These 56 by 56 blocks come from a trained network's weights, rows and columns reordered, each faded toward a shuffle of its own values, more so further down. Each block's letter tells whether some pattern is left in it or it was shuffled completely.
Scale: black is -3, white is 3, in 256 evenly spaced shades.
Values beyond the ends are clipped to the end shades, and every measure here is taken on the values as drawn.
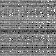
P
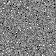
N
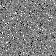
N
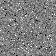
N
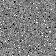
N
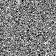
N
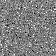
N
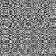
P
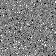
N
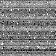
P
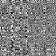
P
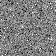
N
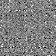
P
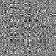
P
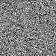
N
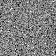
N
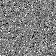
N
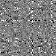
P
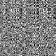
P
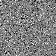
N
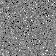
N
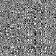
P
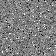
N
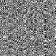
P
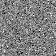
N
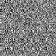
P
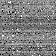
P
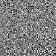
P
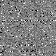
P
